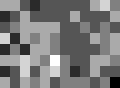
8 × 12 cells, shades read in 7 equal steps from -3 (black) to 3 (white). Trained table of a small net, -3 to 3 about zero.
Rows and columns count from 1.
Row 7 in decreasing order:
2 2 1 1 0 -1 -1 -1 -1 -1 -2 -2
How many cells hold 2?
5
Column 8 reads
-1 1 -1 -1 -1 -1 -2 0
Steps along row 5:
up down up same down down same same same up up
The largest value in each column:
2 1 2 1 1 3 0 1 0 1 2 1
